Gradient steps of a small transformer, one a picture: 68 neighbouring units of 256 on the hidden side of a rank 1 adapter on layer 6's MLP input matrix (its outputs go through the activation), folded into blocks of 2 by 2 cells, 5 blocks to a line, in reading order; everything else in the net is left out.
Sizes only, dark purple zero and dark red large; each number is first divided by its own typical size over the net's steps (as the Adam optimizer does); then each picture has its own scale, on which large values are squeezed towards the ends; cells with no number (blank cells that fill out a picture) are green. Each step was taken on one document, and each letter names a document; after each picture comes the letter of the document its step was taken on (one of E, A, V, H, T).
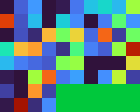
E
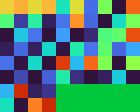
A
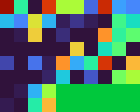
A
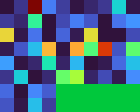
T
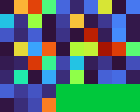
T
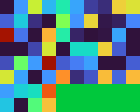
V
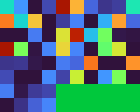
E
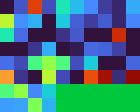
V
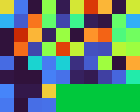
A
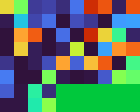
A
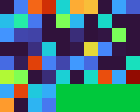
V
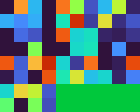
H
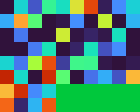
V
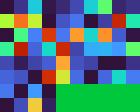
E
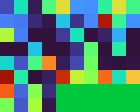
H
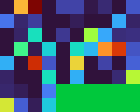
T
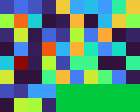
E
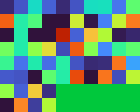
E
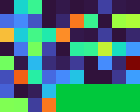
T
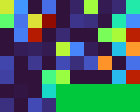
A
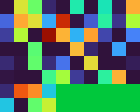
H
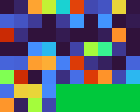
V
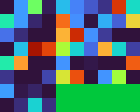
E
